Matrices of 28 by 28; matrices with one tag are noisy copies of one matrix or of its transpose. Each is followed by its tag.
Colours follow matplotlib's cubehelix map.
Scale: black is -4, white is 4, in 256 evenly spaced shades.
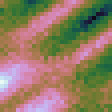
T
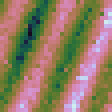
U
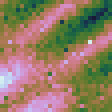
T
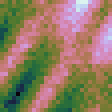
T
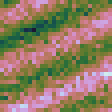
U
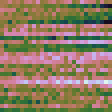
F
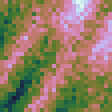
T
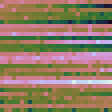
F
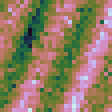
U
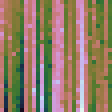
F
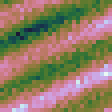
U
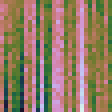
F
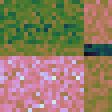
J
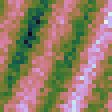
U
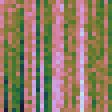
F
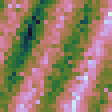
U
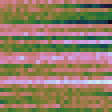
F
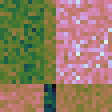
J
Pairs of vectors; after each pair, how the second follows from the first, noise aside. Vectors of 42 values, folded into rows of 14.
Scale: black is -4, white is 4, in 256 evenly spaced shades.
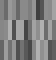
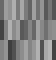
wrapped around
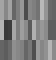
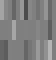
partly zeroed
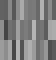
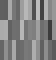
reversed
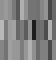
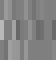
partly zeroed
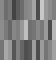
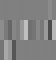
partly zeroed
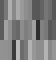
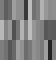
wrapped around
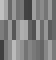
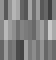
wrapped around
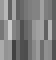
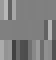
partly zeroed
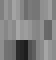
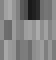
reversed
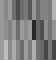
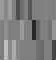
partly zeroed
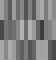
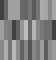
reversed
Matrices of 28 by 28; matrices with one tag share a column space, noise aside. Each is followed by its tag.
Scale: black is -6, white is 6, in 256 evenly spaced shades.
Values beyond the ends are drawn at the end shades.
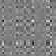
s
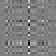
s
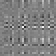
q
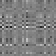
q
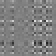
s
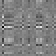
q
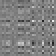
s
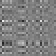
s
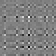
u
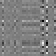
s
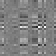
q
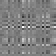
q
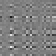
u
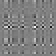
q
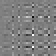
u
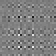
u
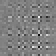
u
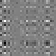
s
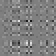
s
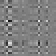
s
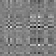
q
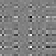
u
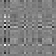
q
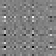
u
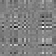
q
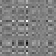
s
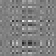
s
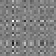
s
